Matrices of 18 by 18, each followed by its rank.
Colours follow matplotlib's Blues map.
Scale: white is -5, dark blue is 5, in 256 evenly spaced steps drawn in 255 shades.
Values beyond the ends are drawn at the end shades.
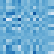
two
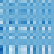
one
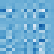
two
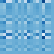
one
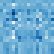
three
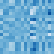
two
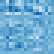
three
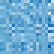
three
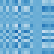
one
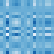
one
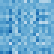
three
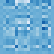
two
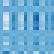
one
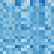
three
